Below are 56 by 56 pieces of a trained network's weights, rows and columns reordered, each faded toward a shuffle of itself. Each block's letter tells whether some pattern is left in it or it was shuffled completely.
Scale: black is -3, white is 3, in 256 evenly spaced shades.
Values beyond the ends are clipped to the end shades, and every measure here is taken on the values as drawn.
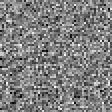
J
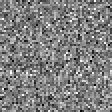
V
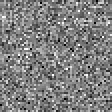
V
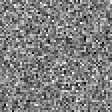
V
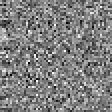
J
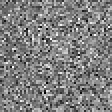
J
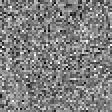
J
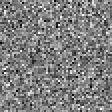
V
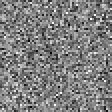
V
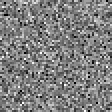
V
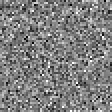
V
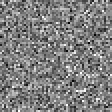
V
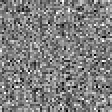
J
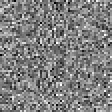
J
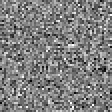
J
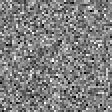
V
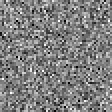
V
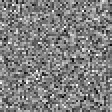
V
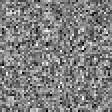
J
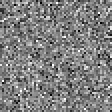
V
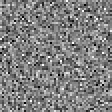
V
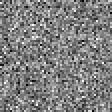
J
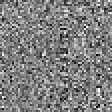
J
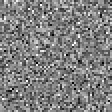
V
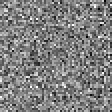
J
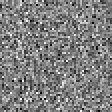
J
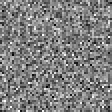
J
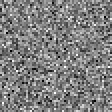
V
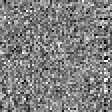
J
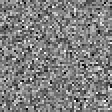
V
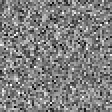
V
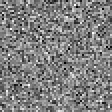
V
